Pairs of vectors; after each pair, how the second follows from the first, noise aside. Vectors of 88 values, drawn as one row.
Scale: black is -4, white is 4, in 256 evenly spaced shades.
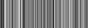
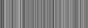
shrunk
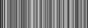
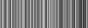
shuffled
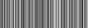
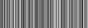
copied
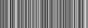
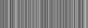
shrunk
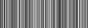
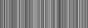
shrunk
